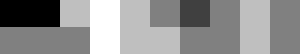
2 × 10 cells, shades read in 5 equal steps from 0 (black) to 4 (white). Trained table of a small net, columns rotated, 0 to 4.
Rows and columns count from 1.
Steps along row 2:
same same up down same down same up down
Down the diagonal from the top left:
0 2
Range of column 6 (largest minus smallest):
1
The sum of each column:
2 2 5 8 6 5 3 4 6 4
